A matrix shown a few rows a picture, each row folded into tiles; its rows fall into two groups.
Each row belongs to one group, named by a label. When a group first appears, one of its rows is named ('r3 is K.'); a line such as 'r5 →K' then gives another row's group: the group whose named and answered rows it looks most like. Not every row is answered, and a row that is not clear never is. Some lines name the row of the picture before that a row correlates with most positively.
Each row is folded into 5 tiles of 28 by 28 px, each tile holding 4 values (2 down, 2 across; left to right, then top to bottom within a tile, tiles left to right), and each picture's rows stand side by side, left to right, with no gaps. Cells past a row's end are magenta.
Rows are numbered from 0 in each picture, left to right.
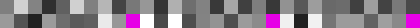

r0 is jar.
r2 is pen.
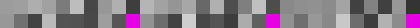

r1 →jar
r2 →pen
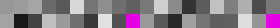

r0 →jar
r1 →jar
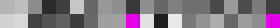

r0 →jar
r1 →pen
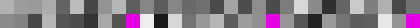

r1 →pen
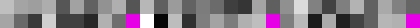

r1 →pen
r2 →jar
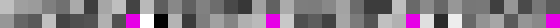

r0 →jar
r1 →pen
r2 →pen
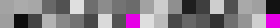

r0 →jar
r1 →jar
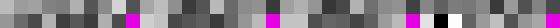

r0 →jar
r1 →jar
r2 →jar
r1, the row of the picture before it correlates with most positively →1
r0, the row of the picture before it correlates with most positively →0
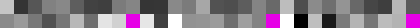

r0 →pen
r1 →pen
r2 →pen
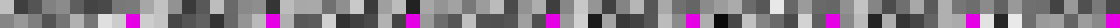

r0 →pen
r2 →jar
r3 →jar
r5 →jar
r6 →jar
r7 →pen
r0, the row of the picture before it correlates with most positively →0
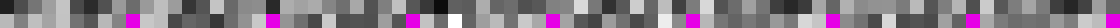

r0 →pen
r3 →pen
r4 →jar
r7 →pen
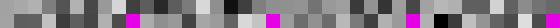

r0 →jar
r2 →pen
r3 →jar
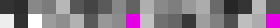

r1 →pen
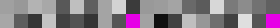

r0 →jar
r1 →jar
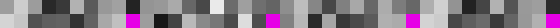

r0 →jar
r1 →jar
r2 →jar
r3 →jar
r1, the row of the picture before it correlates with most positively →1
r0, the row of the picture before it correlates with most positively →0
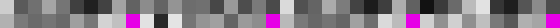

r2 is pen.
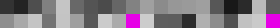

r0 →pen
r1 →pen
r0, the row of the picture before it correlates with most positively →3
